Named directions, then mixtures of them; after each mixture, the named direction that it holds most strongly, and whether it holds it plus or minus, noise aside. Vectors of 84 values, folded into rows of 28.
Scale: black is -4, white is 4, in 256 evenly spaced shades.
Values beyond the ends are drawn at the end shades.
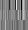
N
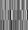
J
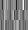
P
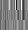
N, minus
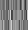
J, minus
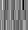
P, minus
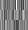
P, minus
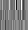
N, minus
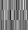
P, plus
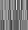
J, plus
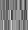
J, minus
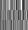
N, minus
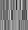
J, minus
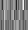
P, plus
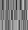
J, minus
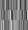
J, minus
